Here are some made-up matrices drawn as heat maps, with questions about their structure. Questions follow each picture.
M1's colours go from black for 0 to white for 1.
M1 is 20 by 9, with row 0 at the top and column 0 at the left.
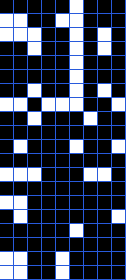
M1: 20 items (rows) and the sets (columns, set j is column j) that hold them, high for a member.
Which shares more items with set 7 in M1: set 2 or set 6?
set 2
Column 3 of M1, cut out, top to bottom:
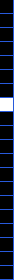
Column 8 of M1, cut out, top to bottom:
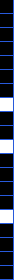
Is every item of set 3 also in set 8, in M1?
yes
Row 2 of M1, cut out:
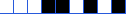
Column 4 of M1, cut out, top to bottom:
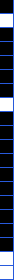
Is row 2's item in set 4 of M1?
no
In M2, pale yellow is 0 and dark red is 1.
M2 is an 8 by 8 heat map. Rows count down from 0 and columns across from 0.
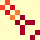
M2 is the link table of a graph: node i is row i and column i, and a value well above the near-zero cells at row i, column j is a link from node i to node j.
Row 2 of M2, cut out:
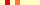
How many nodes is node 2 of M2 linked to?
2
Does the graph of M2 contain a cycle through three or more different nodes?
no
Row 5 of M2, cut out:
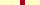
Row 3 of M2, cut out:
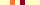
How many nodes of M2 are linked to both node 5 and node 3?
1
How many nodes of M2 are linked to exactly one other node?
3
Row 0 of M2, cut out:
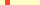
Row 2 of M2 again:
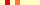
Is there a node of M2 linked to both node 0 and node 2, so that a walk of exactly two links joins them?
yes
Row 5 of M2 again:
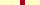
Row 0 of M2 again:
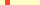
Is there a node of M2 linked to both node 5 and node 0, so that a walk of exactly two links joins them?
no
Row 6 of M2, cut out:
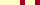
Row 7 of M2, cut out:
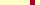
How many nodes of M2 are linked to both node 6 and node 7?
0
